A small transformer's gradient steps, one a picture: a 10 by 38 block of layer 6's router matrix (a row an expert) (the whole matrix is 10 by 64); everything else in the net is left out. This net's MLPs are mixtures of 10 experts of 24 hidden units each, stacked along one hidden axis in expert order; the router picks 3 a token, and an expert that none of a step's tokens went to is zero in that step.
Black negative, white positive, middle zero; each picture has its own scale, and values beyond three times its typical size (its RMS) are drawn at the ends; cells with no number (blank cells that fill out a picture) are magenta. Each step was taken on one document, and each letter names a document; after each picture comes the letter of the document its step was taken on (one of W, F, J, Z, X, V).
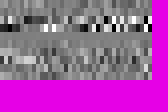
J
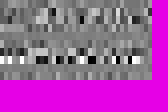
J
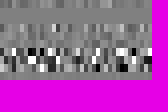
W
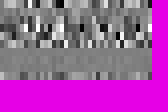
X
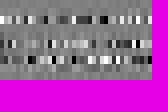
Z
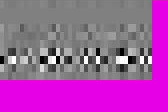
W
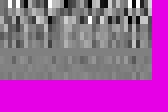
Z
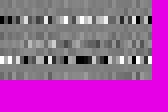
Z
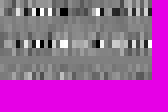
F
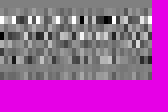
Z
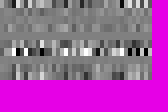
F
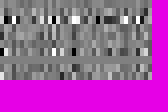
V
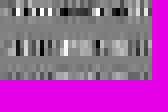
F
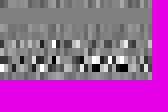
W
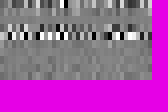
X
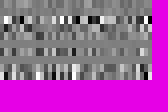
V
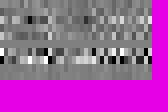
J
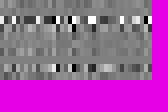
V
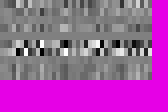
F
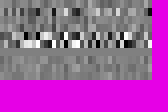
X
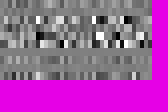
X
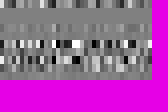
W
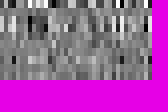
J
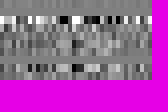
V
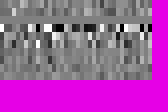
X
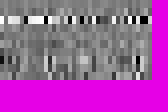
Z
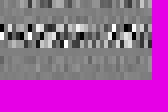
X
